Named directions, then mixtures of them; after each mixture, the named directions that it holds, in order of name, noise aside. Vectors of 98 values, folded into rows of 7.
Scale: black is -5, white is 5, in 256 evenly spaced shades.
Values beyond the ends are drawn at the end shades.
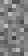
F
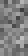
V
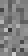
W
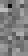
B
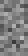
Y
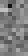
B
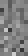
W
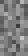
V, W, Y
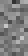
F, V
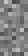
F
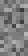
V, W, Y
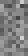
B, V, Y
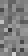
W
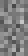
F, W, Y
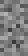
Y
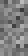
V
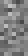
B, F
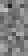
B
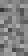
B, W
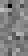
B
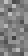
F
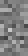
B, W, Y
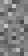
F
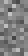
F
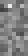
B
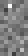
B, W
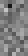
B, W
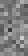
V, W, Y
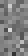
B, W, Y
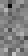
B, W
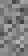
F, V, W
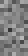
F, W, Y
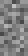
F, V, W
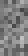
V
